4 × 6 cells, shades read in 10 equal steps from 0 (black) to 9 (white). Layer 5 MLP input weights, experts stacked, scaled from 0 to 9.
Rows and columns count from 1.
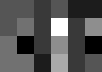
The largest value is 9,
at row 2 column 4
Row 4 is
4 4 1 6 2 3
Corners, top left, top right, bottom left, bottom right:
3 1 4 3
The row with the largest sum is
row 2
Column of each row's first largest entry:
1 4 4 4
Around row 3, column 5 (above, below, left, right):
2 2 5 0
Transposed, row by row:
3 3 4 4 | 3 4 0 4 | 2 2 2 1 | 3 9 5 6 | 1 2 2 2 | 1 5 0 3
